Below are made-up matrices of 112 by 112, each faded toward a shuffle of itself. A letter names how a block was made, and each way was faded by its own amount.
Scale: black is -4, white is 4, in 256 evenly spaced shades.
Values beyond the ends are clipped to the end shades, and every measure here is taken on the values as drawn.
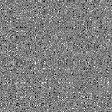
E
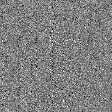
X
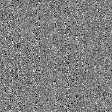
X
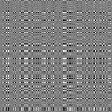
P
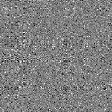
E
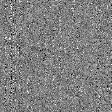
X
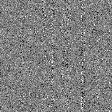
X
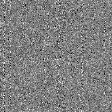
X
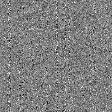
X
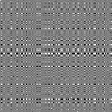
P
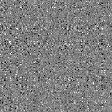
E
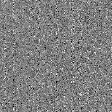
X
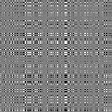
P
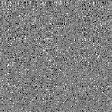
E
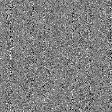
X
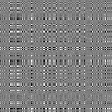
P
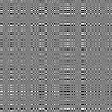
P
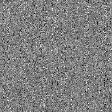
X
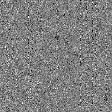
X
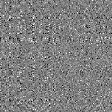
E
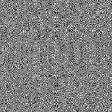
E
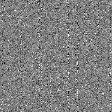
X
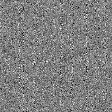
X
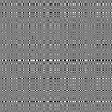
P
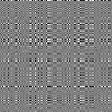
P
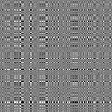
P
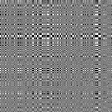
P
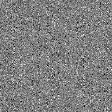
X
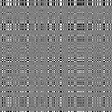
P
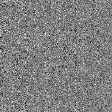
X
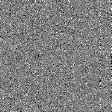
X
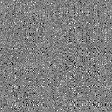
E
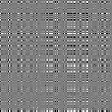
P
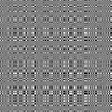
P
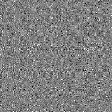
E
